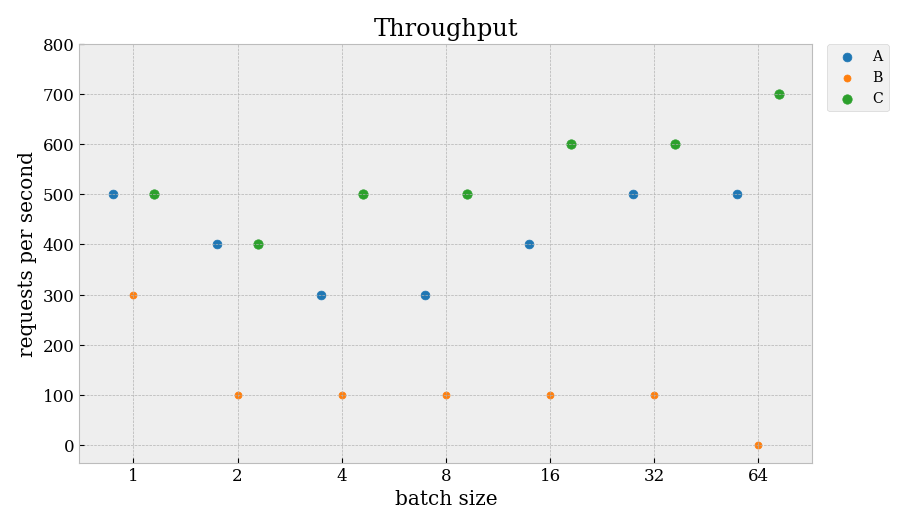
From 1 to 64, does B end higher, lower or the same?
lower
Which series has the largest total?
C
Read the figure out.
Title: Throughput
x-axis: batch size, ticks 1 2 4 8 16 32 64
y-axis: requests per second, ticks 0 100 200 300 400 500 600 700 800
Legend: A, B, C
Values:
A: 500 400 300 300 400 500 500
B: 300 100 100 100 100 100 0
C: 500 400 500 500 600 600 700
